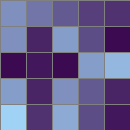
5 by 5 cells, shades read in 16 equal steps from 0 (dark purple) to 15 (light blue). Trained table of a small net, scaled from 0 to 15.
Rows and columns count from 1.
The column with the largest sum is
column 1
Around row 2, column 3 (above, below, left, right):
6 0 2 5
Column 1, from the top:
10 10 0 11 15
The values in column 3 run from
0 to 12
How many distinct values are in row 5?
5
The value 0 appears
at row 2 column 5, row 3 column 1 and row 3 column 3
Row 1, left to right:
10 8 6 4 3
